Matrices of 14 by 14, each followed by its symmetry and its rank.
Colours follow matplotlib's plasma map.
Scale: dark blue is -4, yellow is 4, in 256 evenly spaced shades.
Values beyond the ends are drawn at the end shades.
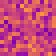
antisymmetric, full rank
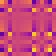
symmetric, rank one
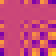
symmetric, rank one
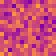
neither, full rank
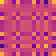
symmetric, rank one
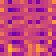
neither, rank two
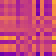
antisymmetric, rank two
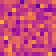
antisymmetric, full rank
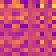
neither, rank two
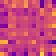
antisymmetric, rank two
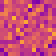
neither, full rank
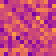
antisymmetric, full rank
